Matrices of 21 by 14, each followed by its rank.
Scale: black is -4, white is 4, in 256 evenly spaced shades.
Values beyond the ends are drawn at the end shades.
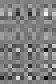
two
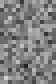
full rank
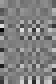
two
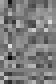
three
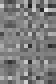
three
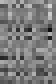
three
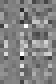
three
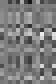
two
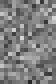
full rank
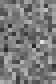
full rank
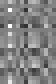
two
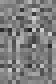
three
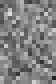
full rank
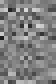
three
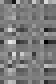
two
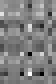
two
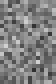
full rank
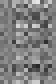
three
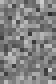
full rank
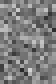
full rank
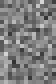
full rank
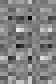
two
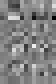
three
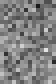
full rank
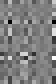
two
